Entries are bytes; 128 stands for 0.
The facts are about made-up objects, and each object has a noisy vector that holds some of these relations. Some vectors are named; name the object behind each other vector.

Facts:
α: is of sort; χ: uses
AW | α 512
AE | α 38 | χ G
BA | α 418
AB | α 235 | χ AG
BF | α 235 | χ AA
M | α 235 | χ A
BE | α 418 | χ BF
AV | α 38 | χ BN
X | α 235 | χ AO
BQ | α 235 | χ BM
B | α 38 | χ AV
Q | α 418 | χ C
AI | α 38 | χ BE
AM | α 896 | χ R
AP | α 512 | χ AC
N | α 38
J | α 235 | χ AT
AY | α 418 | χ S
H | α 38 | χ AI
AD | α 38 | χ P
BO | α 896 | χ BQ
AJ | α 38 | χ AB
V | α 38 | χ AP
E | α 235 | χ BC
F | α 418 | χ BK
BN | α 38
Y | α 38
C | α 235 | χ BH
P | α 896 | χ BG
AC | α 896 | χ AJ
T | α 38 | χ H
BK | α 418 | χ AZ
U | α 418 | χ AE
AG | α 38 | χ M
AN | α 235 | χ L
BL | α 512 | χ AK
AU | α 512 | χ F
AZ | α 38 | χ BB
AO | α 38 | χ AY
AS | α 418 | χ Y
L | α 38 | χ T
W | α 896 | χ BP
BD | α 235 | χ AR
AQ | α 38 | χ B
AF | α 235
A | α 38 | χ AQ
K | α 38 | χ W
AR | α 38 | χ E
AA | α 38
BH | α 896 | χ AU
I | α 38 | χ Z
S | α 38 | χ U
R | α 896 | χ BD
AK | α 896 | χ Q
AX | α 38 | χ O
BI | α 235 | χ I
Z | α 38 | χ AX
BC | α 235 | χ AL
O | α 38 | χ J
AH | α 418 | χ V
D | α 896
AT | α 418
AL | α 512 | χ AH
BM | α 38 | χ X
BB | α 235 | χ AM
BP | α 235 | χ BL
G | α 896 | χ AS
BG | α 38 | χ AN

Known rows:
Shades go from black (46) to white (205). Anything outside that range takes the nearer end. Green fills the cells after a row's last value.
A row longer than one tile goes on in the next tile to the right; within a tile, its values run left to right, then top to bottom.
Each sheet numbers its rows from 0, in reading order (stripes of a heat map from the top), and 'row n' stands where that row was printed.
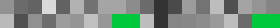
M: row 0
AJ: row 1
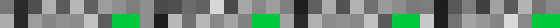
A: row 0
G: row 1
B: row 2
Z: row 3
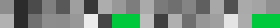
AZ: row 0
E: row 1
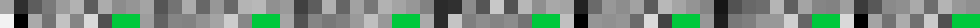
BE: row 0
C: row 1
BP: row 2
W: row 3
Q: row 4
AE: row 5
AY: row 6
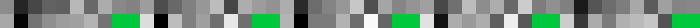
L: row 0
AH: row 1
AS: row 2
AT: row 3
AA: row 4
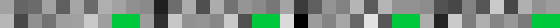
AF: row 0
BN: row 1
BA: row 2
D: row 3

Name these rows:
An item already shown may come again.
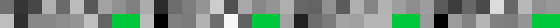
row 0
AG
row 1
AS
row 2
AN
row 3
P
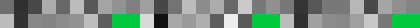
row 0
AG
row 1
AT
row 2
V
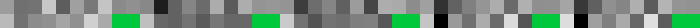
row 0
J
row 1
BL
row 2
AU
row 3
U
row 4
BA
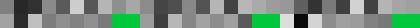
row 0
W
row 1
BH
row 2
BO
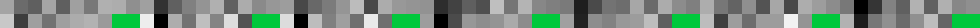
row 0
X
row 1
BE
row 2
AH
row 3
AD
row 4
S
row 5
BD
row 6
K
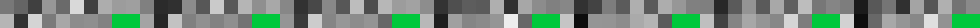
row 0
AC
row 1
W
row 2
AK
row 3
AR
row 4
BM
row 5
O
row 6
I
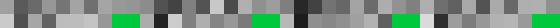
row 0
BF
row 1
D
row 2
AO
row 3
BQ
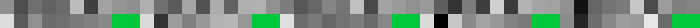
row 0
AL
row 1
BQ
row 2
AP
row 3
BO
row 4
Y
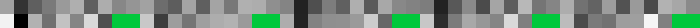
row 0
BE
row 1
X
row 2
N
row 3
AX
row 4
BB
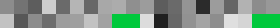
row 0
AB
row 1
BI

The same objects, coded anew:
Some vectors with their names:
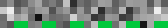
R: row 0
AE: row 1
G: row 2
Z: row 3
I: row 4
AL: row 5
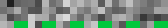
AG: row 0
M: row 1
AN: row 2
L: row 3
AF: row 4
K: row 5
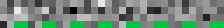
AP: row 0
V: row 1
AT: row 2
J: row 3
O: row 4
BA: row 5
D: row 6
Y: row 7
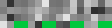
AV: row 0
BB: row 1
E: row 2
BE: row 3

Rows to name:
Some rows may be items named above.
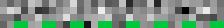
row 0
AR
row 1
BE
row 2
BD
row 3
AL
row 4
G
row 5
P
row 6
AT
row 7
AZ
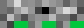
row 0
C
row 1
AT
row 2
AR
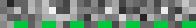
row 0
AJ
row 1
AU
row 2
AB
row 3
W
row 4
AH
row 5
AK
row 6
BP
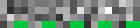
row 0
AH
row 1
N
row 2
BH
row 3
BL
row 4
X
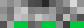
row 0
AW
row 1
AC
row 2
C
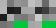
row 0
Q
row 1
BE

